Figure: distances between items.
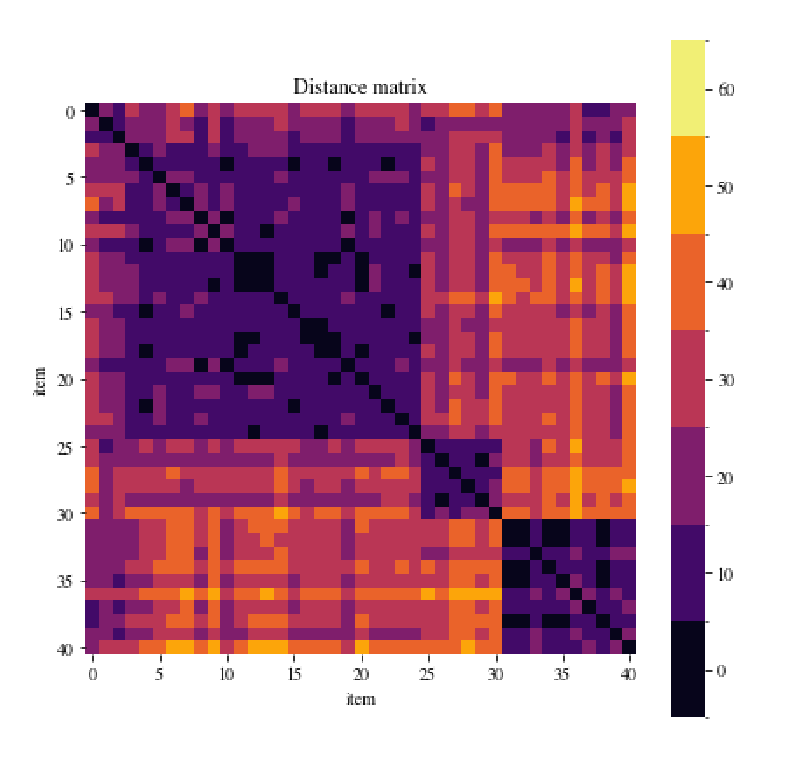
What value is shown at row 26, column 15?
20
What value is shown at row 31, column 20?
40
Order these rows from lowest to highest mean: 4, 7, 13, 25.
4, 13, 7, 25
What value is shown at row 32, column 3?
20
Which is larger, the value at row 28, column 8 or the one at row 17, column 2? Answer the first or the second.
the first
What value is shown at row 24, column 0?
20
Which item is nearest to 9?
13
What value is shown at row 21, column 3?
10
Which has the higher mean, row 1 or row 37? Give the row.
37
